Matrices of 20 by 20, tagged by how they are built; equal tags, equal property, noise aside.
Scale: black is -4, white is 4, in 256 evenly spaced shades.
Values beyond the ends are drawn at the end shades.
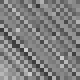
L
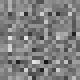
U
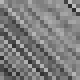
L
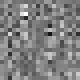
U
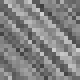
L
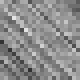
L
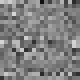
U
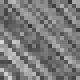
L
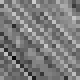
L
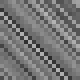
L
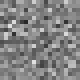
U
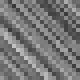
L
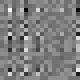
U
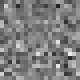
U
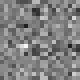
U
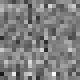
U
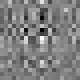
U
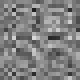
U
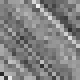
L
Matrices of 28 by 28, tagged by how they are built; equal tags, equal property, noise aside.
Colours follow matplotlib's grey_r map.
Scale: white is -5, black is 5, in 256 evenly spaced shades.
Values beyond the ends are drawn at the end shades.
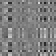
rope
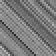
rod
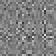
rope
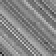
rod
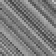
rod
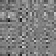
rope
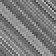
rod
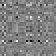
rope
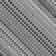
rod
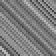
rod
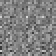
rope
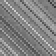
rod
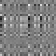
rope
